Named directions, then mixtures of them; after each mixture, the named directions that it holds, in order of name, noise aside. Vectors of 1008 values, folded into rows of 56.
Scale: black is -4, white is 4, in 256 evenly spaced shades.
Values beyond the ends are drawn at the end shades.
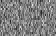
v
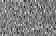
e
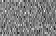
e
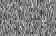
v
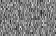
v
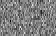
v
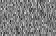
e, v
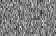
v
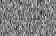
v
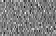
e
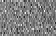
e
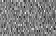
e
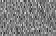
e, v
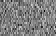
e, v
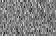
e, v
